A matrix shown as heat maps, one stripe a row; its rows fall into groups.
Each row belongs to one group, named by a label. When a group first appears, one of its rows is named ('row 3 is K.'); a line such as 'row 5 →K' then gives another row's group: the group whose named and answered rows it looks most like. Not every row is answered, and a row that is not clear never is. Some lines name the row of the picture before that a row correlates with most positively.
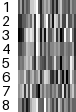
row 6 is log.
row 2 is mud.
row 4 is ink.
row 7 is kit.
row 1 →log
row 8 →log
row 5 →ink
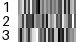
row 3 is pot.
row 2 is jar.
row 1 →kit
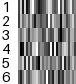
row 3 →pot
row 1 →log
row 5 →kit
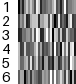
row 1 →ink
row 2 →log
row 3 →mud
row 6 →mud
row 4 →jar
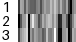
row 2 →pot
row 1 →mud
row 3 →pot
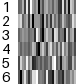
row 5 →ink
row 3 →mud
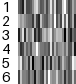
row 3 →mud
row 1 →jar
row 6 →mud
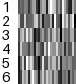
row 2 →jar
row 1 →jar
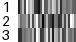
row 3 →mud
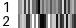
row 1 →kit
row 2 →log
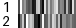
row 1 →mud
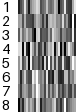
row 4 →log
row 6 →pot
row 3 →ink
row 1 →pot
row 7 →pot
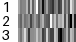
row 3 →pot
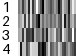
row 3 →jar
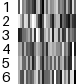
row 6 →jar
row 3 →mud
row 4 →jar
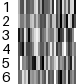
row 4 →jar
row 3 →pot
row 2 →log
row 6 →pot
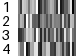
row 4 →log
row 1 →log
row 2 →kit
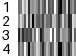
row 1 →pot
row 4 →pot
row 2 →kit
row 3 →mud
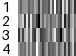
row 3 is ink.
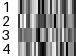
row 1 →log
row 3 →jar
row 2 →log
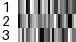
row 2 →pot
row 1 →log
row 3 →log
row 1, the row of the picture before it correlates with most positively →2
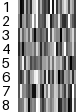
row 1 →jar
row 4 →ink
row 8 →pot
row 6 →pot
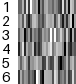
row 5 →pot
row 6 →mud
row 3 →mud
